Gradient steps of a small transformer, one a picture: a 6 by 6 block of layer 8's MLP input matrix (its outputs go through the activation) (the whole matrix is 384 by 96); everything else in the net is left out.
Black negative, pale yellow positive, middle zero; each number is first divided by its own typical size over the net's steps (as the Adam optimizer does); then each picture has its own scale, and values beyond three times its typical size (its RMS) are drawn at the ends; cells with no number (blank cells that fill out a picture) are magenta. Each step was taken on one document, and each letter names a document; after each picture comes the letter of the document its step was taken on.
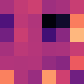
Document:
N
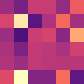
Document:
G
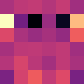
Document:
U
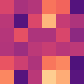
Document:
N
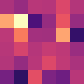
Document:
G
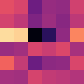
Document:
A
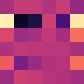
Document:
U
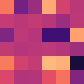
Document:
N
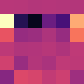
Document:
U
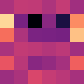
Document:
U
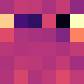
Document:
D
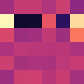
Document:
U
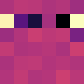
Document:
D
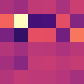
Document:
G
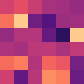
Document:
N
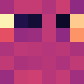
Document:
U
